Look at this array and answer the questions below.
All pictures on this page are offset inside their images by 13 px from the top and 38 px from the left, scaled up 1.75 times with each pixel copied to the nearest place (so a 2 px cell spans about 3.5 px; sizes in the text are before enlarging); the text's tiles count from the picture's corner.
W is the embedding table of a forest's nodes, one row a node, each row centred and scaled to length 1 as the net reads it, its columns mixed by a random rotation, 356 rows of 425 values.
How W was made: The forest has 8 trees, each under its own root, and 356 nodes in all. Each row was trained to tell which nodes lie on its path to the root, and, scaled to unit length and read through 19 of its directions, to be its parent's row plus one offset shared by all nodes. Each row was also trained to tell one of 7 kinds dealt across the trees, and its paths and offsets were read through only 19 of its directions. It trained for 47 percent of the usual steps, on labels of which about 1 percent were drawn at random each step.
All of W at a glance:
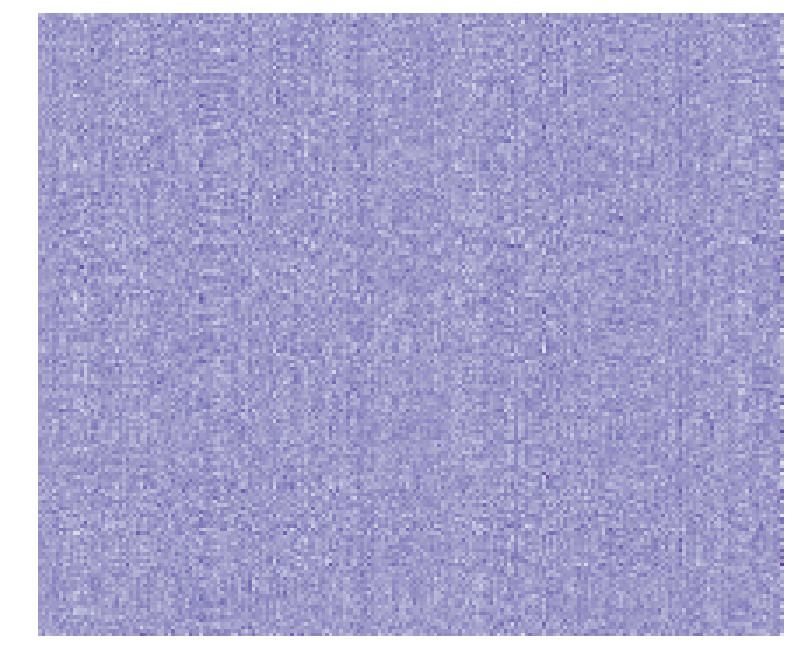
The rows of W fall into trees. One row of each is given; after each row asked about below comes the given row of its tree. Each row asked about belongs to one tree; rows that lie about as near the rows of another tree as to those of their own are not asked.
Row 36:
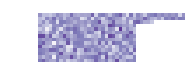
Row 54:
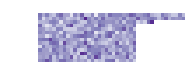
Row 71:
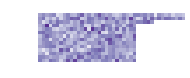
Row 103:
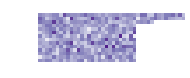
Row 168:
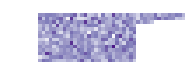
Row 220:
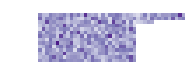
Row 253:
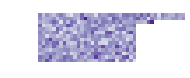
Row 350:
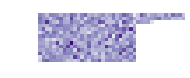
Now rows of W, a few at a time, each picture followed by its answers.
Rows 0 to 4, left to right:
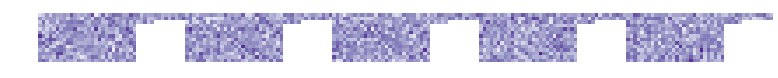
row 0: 54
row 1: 220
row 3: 253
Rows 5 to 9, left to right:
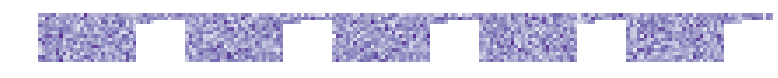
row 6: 168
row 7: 168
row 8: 220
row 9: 103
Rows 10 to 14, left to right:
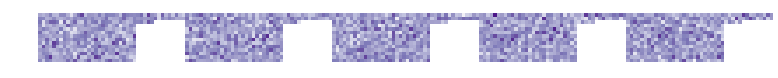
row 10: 71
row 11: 350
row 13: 220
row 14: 168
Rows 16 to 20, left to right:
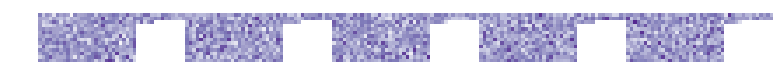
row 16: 103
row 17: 103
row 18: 350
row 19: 103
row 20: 350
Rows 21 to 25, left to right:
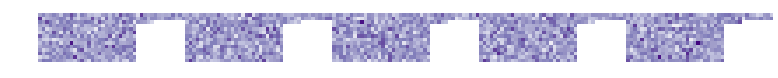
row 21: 350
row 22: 350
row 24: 350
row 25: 253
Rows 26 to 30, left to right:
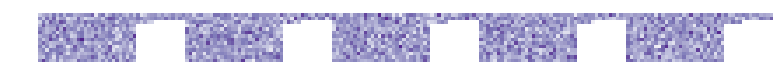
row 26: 168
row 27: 168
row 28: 220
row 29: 103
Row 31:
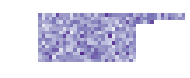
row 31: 36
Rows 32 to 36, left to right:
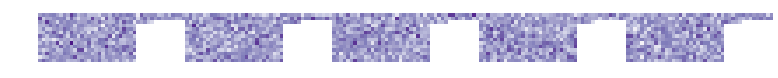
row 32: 350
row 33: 71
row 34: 220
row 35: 103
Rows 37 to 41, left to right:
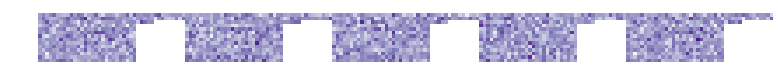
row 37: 253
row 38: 253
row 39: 350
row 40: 253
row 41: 253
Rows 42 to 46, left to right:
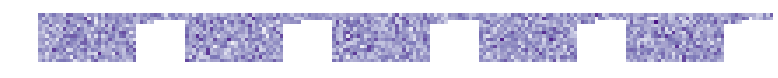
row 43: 71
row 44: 103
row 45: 253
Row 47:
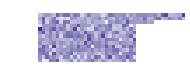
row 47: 103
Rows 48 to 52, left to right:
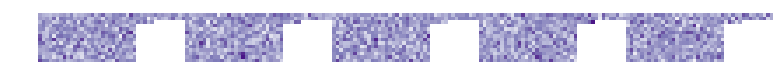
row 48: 253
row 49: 71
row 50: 168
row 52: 168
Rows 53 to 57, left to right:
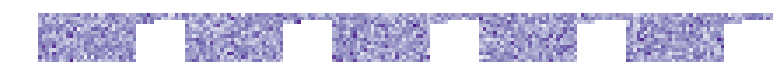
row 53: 253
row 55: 220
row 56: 350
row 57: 103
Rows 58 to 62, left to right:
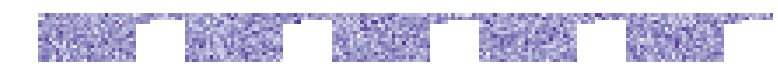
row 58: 36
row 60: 54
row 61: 220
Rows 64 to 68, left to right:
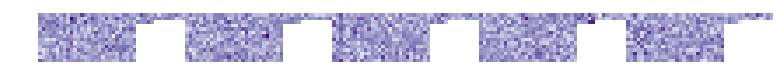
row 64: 71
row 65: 350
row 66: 253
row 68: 103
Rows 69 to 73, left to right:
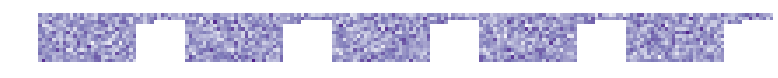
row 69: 350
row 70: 350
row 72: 253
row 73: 71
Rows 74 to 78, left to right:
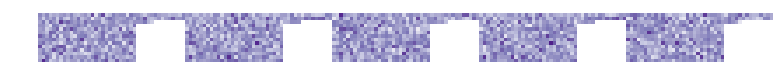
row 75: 220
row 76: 103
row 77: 220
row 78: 350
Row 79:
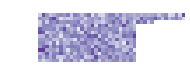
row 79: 168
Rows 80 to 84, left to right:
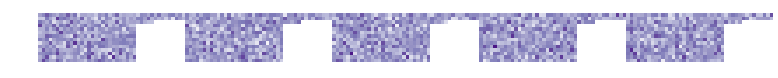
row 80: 350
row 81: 350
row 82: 350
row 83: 253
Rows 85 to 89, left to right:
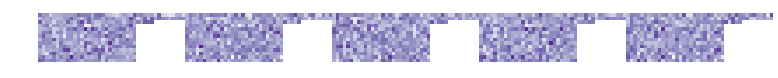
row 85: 253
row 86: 253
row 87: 71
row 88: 253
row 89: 253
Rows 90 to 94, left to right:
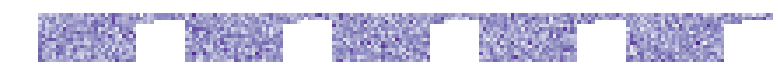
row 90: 220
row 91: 103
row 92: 350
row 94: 220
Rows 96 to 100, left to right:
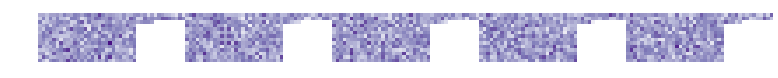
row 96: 103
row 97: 350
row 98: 350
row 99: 103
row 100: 350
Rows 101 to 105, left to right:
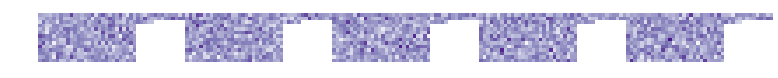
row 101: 36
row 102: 71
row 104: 71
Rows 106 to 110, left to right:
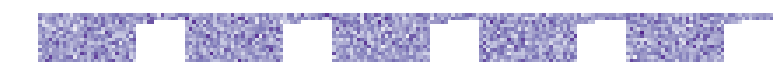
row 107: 220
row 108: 71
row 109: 168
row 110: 350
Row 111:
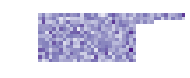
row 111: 220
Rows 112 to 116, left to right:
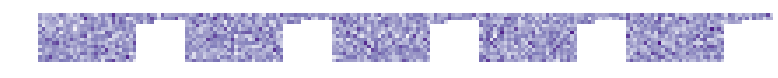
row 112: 220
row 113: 253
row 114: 168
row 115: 253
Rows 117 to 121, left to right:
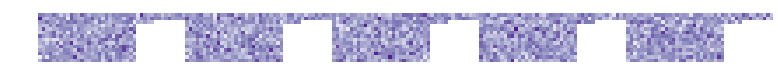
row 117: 350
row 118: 220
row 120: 253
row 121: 168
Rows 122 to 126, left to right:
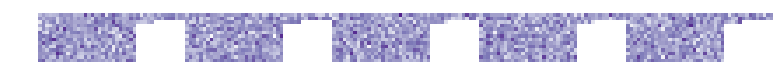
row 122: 220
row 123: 71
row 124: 36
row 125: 220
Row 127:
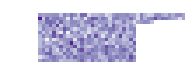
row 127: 168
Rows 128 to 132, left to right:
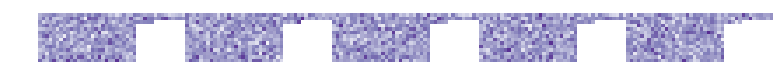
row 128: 71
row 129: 350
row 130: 350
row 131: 103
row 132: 350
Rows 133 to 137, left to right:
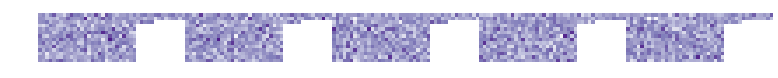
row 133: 253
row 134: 220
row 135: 71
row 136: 220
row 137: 103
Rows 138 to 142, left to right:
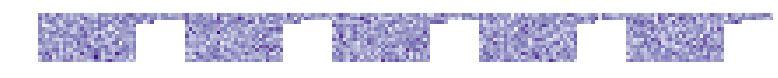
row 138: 350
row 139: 253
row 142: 71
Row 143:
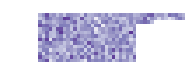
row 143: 253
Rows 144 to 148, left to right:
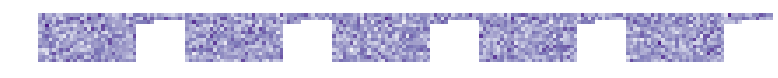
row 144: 71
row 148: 350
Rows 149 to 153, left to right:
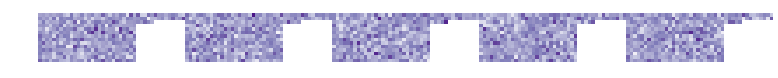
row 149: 253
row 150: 36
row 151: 54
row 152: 220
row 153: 253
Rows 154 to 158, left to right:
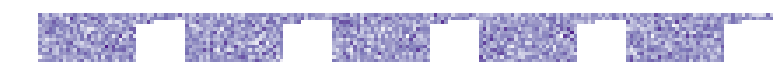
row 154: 103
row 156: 71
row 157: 220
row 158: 54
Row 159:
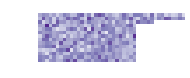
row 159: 71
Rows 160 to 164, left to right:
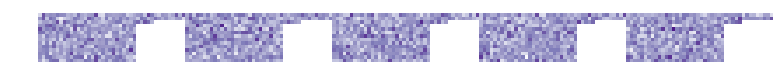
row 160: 71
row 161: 71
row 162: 36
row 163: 253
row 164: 253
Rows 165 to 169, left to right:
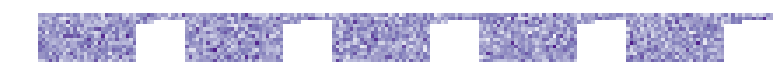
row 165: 36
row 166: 103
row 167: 168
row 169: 220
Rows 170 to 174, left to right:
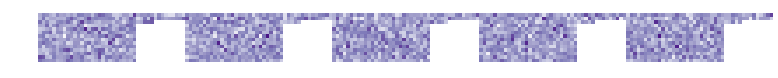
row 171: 168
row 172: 103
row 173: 220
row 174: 54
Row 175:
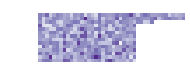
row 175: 350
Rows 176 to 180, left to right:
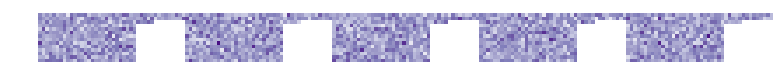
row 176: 253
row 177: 350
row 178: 220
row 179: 253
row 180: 168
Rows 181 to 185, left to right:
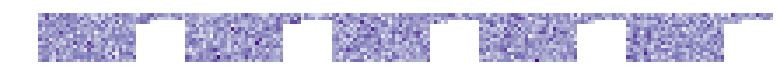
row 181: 350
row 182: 253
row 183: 350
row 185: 220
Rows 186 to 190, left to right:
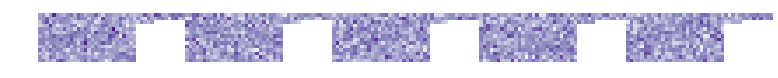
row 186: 220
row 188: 168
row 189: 253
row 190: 220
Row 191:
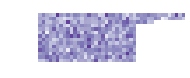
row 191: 36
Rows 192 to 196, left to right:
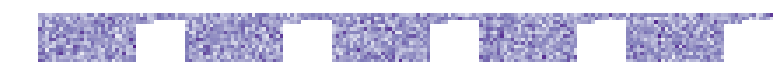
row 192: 103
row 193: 220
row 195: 220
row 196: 54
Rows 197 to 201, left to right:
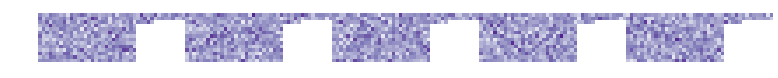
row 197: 253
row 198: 36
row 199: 350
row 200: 168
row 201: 71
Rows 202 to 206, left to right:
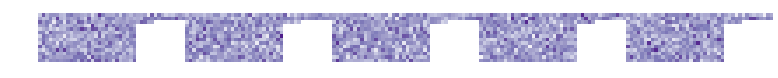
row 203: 168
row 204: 350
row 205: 71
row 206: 103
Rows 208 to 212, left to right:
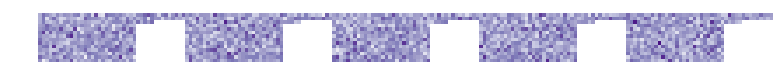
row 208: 253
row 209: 168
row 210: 220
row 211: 350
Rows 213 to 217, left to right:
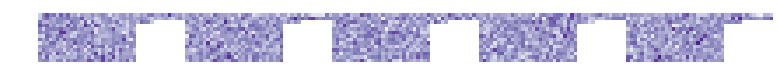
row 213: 71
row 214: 168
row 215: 168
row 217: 253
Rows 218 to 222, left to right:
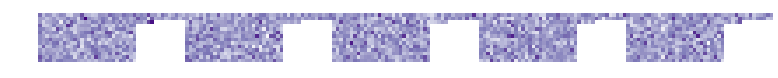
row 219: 220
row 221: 350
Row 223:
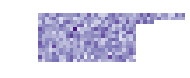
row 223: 253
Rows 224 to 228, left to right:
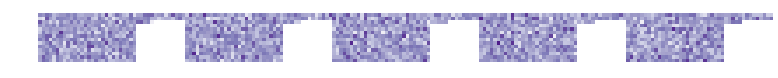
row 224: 36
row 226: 220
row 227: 220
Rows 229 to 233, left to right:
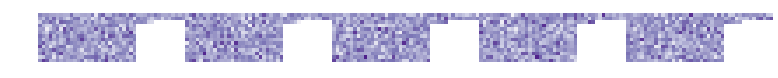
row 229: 350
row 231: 253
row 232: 71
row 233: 253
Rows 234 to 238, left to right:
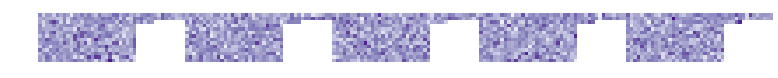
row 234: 103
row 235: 220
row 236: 168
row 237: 71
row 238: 253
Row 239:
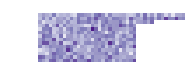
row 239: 220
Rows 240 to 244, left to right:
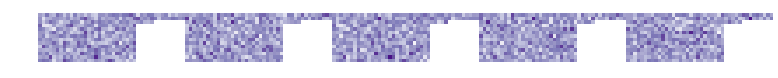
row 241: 220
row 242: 350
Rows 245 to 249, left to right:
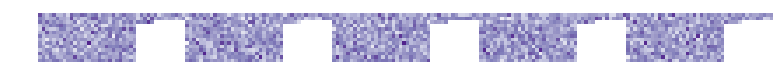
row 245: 253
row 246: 350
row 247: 220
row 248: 168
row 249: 36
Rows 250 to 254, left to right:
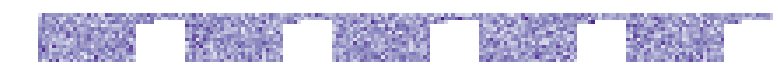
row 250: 253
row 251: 71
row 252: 168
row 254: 71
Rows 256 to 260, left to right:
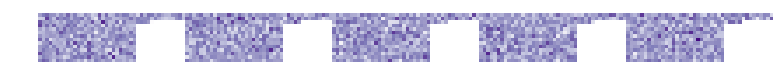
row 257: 71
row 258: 168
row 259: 103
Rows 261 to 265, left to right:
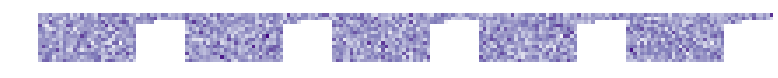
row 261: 350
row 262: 350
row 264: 220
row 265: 168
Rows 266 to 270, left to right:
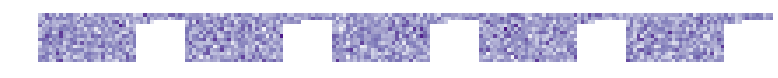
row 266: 220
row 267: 71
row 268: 36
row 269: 350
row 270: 103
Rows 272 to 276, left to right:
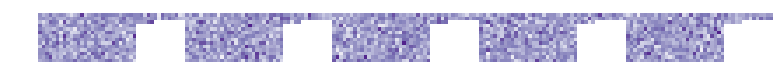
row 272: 71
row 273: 103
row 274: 253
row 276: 54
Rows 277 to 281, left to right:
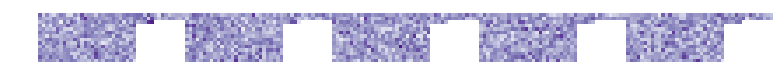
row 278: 71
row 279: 103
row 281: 350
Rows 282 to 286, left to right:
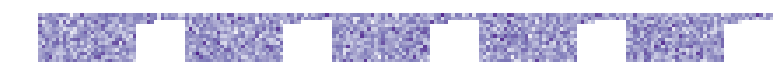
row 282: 71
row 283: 220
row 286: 103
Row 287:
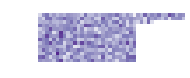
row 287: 220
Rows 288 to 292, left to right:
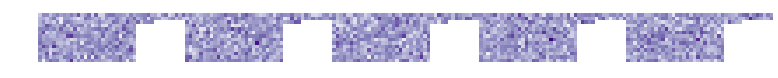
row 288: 253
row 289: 253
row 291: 253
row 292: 103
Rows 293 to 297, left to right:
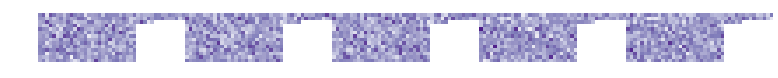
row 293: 350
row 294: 220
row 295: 220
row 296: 103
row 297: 168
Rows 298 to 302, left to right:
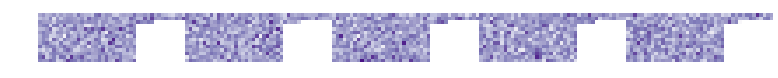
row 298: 253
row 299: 350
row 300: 71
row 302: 103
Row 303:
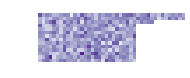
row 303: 350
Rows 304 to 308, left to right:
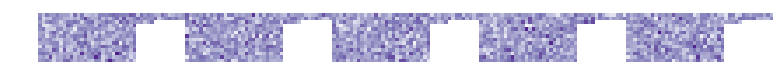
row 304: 350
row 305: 36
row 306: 350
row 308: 103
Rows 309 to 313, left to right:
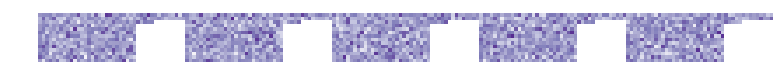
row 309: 253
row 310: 253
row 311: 36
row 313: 253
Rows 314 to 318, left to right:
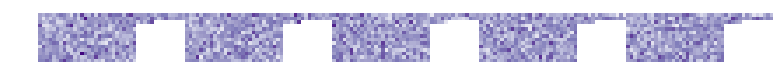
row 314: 54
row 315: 36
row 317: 103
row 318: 36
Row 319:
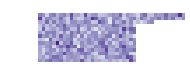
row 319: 220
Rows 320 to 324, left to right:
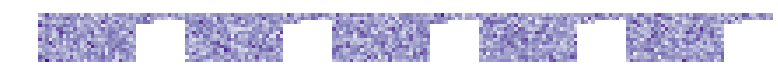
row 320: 253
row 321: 103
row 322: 350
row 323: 168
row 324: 350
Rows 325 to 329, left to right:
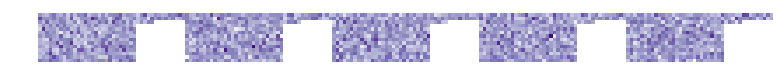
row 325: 220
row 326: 103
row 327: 168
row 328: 220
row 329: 168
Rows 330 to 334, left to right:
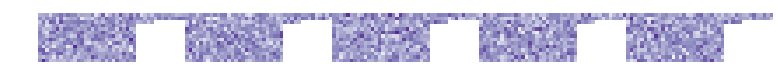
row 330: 168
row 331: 168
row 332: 253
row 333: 350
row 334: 71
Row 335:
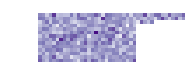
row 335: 220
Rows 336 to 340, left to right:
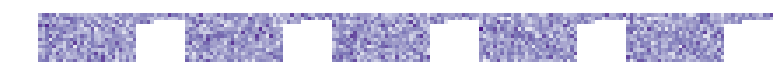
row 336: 71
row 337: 220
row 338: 220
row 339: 103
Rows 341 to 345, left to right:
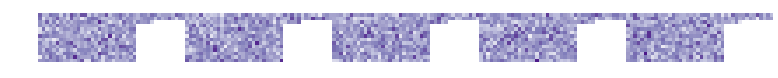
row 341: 36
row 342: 220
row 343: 36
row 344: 36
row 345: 220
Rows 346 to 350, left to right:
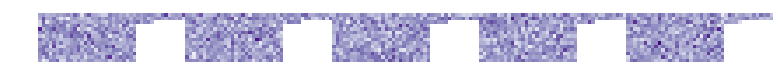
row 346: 103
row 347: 253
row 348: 350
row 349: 71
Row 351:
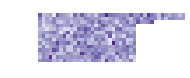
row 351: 36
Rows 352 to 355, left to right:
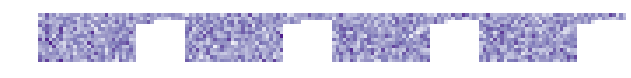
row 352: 253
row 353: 71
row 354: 103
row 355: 103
